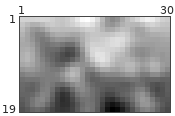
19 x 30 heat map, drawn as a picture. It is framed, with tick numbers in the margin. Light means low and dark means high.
Values rise toward the bottom. The texture is blotchy. There are no lone odd cells.
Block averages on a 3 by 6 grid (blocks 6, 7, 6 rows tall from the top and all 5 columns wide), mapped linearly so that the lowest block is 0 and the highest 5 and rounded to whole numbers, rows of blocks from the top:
1 1 0 0 0 0 | 2 3 2 1 2 2 | 3 4 3 5 4 4
